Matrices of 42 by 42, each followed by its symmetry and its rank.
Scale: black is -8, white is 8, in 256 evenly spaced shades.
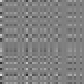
neither, rank one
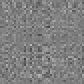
neither, rank five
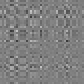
antisymmetric, rank two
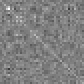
symmetric, rank five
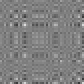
symmetric, rank two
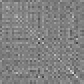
symmetric, rank five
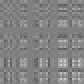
symmetric, rank two
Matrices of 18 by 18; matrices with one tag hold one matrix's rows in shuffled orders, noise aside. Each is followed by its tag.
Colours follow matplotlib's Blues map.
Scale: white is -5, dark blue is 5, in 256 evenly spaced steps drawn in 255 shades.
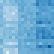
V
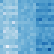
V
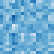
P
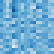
P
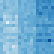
V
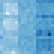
V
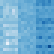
V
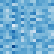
P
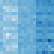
V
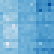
V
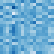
P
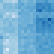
V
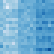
V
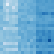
V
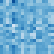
P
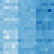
V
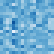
P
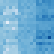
V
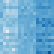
V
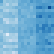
V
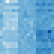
V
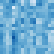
P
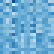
P
